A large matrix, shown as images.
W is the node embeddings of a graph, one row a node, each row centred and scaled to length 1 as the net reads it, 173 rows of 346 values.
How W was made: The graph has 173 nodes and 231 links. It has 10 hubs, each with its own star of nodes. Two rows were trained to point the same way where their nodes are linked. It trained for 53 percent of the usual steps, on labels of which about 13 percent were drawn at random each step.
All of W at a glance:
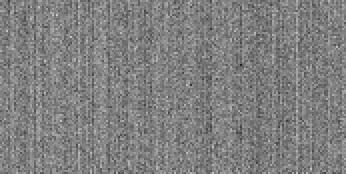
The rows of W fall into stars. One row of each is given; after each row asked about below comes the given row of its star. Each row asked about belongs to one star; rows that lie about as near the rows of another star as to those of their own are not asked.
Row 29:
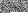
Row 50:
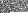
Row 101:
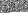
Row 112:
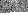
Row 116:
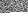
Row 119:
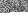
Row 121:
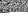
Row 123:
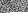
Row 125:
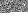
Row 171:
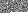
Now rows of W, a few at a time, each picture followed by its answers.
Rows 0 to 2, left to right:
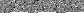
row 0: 101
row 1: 123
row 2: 119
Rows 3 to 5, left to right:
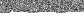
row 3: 171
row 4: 119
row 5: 119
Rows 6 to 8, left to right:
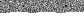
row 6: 112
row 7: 121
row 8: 123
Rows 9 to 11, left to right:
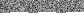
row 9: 125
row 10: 116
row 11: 121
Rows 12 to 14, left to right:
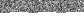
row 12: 119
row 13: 171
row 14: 50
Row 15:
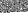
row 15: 171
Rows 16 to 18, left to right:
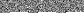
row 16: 101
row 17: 171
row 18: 116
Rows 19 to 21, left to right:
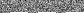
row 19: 101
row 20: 29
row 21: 125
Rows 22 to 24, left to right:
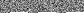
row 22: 171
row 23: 50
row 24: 171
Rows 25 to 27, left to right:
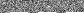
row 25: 125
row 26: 121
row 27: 121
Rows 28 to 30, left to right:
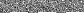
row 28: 121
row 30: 171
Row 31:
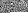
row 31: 119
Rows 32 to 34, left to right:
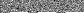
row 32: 119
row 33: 50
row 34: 125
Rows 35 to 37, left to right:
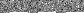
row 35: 125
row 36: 116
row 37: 101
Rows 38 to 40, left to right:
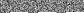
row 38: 171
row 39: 116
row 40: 171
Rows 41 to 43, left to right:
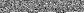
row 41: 119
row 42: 119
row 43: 121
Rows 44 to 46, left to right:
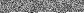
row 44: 123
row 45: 125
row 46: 29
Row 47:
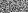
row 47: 116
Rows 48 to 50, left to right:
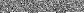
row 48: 29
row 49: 50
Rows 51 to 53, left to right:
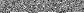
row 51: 116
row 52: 101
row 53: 121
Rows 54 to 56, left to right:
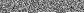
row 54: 29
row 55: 123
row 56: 121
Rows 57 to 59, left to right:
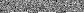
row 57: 121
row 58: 29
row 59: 112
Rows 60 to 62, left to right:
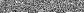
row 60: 112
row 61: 121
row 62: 116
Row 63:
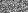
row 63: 101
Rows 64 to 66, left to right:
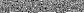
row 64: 50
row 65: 50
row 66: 119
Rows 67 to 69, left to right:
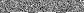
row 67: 119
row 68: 123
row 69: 125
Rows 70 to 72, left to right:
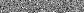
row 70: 116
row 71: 121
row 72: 125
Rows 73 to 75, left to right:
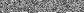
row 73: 119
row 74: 123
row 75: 123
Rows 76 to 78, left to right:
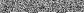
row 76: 101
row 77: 29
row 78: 171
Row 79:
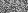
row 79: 112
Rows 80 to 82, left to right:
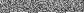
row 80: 171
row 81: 50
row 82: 50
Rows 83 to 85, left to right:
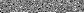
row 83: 29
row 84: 171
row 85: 112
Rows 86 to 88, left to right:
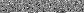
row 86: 101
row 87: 123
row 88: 121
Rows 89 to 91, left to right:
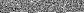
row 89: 29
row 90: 125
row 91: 101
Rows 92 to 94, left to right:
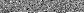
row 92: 112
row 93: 125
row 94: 116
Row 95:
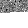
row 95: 101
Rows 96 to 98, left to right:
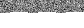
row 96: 125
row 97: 50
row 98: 112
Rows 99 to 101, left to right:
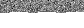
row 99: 123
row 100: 50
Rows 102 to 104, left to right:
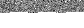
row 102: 116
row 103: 29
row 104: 125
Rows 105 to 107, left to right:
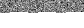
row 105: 101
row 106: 171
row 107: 119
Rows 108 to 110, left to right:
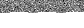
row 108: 119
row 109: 101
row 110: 125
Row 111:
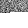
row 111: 116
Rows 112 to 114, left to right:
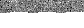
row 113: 50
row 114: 121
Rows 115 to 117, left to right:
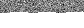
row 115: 125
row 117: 121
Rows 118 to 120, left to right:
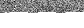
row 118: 123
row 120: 112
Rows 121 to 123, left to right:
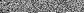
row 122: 50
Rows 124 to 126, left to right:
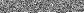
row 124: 101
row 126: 171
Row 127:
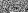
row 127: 50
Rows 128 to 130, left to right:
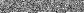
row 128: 116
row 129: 29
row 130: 29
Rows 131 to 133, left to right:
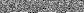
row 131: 101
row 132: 29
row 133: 29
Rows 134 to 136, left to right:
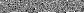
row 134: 125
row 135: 116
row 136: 50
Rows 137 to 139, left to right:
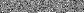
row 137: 119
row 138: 125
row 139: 119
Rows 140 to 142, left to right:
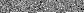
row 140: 123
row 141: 123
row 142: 112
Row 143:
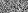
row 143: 112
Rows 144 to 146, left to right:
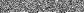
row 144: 121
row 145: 171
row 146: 125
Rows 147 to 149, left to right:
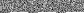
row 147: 171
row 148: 101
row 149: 121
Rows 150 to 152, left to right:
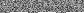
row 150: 121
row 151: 119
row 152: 112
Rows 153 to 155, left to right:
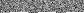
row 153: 123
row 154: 171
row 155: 112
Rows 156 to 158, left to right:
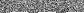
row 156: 116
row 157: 171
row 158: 121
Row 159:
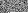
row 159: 112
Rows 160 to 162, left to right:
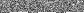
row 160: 101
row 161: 123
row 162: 29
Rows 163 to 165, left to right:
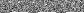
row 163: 116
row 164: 121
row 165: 101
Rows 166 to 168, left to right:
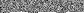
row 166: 119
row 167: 119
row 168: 50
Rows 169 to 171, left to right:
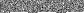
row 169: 29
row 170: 101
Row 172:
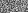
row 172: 123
